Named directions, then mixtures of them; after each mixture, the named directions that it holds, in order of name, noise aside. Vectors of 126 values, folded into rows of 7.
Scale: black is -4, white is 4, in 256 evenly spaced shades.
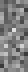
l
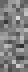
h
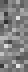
h, l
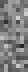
h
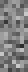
h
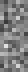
h, l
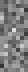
l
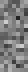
h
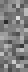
h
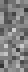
l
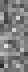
h, l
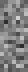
h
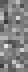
h, l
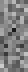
l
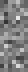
h, l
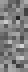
h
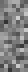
h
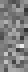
h, l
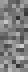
h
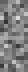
h, l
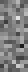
h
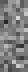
h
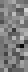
h, l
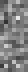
h, l
